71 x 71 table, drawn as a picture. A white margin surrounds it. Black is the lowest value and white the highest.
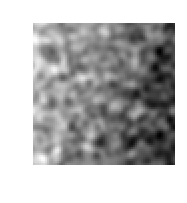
There are no lone odd cells. There is an overall slope up to the left. The field is mottled with small blotches. The bottom right is the ninth with the lowest average.
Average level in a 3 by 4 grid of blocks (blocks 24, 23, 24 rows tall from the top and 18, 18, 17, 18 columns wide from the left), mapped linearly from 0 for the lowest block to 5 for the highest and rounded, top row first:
5431 | 5420 | 5310
